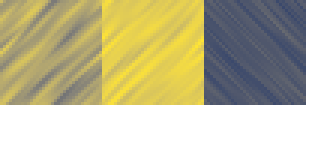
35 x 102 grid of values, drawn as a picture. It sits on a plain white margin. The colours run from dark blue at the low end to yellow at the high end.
The table splits into one row of 3 panels. Panel 1,1: high, slanting up to the right. Panel 1,2: very high, slanting up to the right, faint in contrast. Panel 1,3: low, slanting down to the right, faint in contrast.
